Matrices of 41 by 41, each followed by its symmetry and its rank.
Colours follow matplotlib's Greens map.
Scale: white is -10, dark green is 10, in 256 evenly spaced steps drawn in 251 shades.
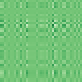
neither, rank one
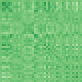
symmetric, rank three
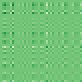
symmetric, rank one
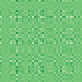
antisymmetric, rank two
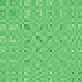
symmetric, rank three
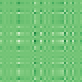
neither, rank one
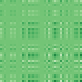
symmetric, rank one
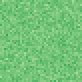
neither, full rank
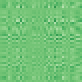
neither, rank two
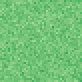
neither, full rank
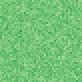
neither, full rank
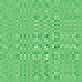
antisymmetric, rank two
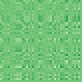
antisymmetric, rank two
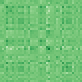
symmetric, rank three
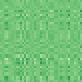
neither, rank two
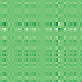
neither, rank one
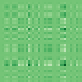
symmetric, rank one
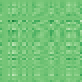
neither, rank two
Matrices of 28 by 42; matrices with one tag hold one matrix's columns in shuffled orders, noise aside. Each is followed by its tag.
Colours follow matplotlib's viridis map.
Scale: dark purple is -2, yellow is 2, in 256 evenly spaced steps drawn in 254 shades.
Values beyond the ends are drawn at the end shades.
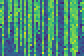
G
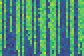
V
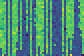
V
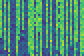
V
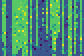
V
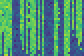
V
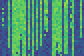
V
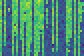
G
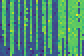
V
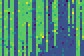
G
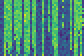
V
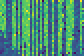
V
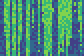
G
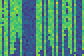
V
